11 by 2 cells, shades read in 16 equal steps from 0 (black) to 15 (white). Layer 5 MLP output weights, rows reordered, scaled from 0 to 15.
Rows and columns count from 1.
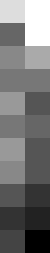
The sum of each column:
79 73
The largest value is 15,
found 2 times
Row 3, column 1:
8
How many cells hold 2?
1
